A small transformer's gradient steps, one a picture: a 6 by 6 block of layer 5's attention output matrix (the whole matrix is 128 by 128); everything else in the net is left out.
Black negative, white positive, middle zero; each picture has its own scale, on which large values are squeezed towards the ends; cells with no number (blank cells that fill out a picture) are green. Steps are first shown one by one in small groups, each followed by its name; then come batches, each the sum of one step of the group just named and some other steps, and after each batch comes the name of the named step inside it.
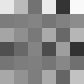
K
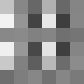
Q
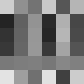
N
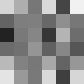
K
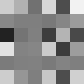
K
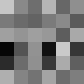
Q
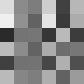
Q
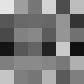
Q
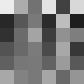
N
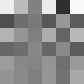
K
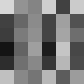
N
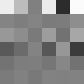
K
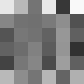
K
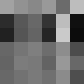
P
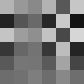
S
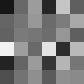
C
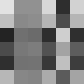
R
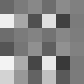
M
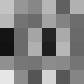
S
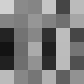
R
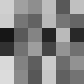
P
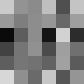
R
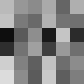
P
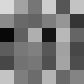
S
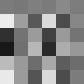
M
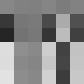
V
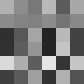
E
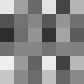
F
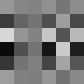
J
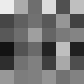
J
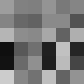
J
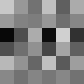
E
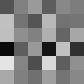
J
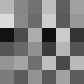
E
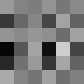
J
